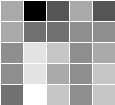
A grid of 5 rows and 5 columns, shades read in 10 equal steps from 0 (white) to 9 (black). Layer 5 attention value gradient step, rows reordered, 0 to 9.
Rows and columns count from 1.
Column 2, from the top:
9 5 1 1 0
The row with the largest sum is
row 1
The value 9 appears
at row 1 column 2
